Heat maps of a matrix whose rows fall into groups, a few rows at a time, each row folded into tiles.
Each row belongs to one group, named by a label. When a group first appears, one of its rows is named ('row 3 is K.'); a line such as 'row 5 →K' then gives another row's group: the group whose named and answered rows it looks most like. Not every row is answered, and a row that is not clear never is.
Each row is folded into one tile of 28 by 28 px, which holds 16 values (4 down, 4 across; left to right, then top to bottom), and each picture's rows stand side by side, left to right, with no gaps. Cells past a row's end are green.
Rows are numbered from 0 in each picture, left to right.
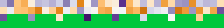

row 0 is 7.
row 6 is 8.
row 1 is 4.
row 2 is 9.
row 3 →7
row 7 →9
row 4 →7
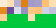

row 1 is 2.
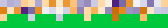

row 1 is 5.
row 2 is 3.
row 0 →9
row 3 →2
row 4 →2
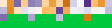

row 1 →7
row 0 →8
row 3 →2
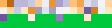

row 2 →7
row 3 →5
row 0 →4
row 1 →9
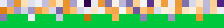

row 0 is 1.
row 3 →2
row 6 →4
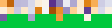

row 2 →9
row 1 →4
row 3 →8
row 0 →4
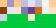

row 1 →5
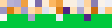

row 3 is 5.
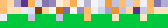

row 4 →9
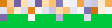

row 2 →1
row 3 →5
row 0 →8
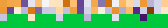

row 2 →3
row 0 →3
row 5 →5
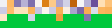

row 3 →7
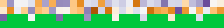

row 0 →5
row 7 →7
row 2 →7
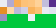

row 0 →1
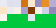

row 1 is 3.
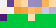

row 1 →2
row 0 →7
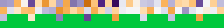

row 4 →2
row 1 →2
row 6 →1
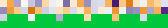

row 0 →8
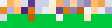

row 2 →5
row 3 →2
